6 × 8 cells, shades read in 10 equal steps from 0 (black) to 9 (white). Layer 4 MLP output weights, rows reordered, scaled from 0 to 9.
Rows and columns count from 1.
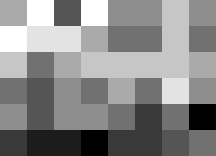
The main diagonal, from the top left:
6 8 6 4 4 2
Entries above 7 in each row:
2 3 0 1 0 0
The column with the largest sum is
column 7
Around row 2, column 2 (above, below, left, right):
9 4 9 8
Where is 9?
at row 1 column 2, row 1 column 4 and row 2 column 1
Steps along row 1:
up down up down same up down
